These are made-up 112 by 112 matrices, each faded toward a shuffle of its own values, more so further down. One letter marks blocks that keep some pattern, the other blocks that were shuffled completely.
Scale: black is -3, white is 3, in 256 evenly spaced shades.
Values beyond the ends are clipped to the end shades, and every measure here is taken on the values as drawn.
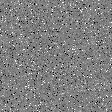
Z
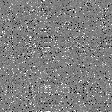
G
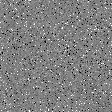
Z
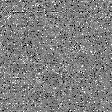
G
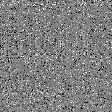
G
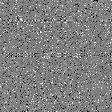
G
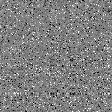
G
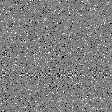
G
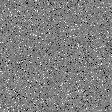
Z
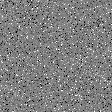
Z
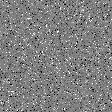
Z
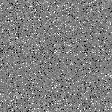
G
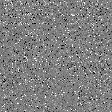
G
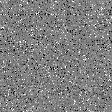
G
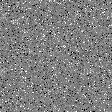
Z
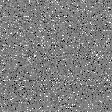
G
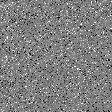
G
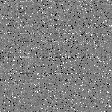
G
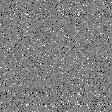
G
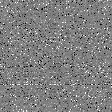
G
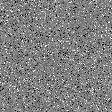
Z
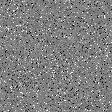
Z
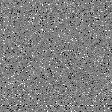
G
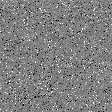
Z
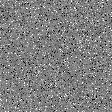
Z
